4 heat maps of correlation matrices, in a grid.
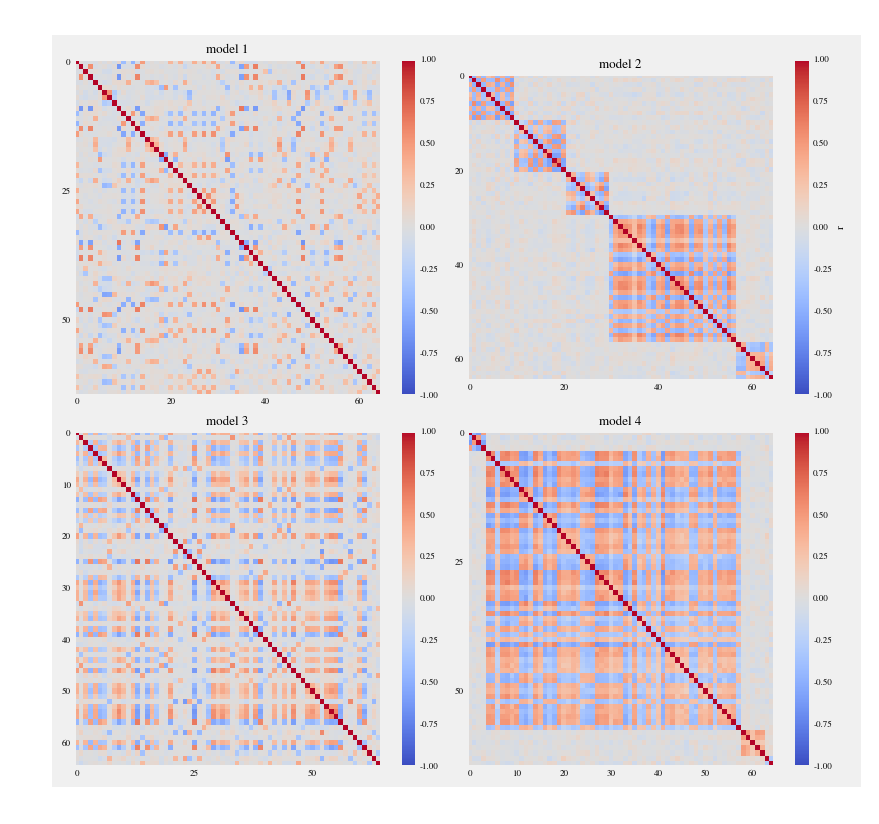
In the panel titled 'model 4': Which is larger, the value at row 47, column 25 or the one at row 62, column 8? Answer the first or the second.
the first
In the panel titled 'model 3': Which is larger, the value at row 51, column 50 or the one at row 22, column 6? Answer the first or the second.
the first
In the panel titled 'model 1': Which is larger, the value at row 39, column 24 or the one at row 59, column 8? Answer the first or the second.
the first
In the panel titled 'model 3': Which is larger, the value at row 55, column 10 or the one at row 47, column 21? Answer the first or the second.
the first
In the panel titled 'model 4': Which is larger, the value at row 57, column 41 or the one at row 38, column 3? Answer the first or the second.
the first
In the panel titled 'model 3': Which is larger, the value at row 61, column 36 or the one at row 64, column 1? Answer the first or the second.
the second
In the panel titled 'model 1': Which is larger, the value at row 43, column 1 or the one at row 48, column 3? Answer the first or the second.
the second
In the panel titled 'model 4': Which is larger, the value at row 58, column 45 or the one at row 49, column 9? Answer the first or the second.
the second
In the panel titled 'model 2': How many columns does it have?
65
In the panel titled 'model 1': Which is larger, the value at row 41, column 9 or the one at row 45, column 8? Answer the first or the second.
the second
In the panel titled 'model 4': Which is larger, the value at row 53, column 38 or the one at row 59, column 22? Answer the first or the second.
the first
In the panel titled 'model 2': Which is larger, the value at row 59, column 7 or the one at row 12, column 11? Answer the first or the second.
the second
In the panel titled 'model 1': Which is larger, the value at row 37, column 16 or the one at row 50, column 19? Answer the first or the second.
the first
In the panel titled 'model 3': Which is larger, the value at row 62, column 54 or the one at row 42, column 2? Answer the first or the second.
the second
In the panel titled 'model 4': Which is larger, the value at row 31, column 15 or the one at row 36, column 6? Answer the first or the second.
the first
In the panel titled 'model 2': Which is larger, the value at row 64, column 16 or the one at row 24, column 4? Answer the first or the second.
the second
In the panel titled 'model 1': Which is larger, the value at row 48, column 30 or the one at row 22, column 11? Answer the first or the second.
the first
